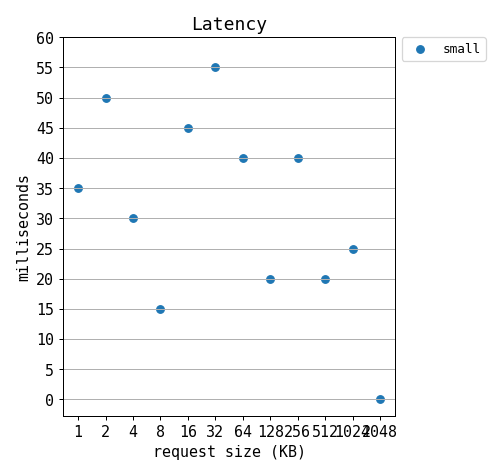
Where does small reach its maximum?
32
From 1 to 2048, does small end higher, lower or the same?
lower
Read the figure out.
Title: Latency
x-axis: request size (KB), ticks 1 2 4 8 16 32 64 128 256 512 1024 2048
y-axis: milliseconds, ticks 0 5 10 15 20 25 30 35 40 45 50 55 60
Legend: small
Values:
small: 35 50 30 15 45 55 40 20 40 20 25 0
